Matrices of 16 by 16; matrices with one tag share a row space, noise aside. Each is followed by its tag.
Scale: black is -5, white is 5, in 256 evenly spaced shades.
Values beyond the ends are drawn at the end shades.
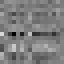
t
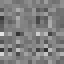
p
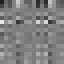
p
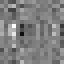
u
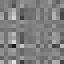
u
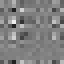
u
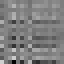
t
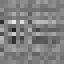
t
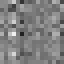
u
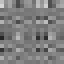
p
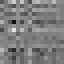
t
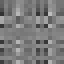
p
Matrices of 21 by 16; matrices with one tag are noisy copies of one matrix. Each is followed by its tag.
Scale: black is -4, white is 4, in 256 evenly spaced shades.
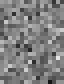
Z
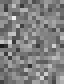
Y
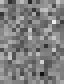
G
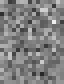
G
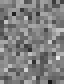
Z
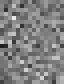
Y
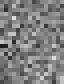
Y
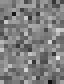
Z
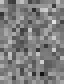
G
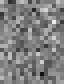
G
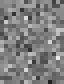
Z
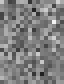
G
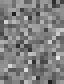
Z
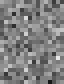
Z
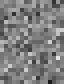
Z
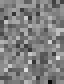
Z
